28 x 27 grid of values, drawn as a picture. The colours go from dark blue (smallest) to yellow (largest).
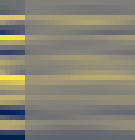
The ninth with the lowest average is the bottom left. A few values lie far out on both sides of the bulk. A vertical seam about 20% of the way across splits the table, and the right part is calmer. Streaks run across, left to right.
